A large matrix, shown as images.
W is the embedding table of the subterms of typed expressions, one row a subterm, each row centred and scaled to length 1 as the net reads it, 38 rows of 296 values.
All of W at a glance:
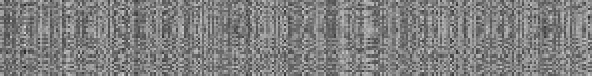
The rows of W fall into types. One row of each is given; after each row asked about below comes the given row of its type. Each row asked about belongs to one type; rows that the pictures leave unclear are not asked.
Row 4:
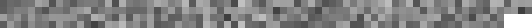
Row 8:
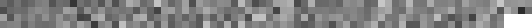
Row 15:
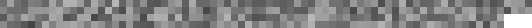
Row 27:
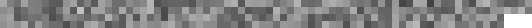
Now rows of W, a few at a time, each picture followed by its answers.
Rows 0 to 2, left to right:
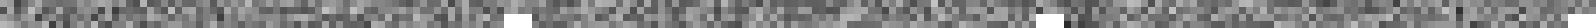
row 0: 4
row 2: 15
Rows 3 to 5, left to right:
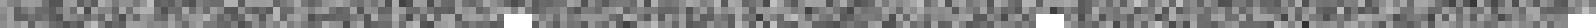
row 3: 27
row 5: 15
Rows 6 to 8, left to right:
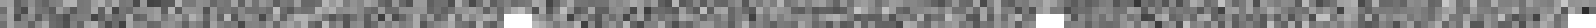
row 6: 27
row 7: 4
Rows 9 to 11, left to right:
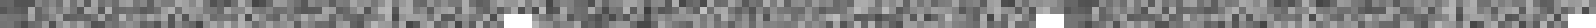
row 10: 27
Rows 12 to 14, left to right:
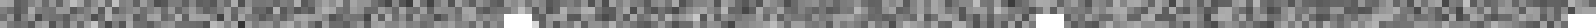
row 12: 15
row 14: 15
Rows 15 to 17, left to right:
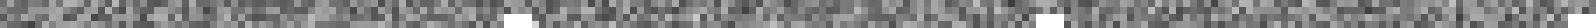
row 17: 4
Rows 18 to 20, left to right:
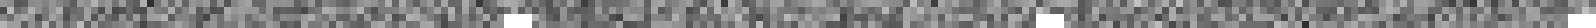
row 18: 4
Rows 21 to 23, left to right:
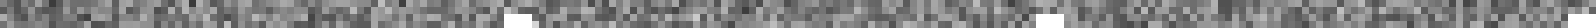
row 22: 15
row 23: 27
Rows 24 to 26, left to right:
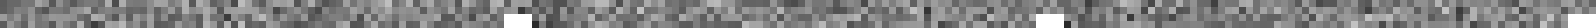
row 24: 4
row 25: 15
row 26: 8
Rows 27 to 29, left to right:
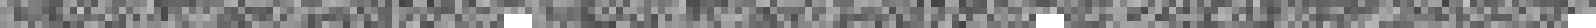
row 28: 27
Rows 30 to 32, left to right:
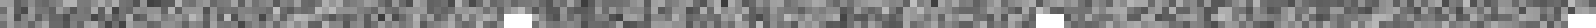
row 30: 27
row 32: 15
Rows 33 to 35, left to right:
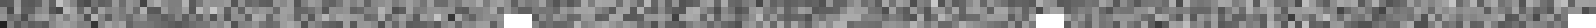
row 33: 8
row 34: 15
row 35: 4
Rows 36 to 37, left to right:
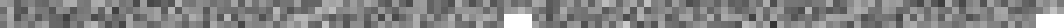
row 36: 27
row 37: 15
